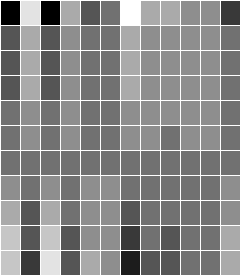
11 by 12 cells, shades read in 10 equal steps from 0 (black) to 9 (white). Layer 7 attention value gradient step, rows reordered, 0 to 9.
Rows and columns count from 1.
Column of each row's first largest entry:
7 2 2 2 2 2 1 1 1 1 3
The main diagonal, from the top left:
0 6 3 5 4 4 4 4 4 4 4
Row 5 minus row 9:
-2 2 -2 1 -1 -1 2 1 1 1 1 -1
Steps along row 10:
down up down up same down up down up same up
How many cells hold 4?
50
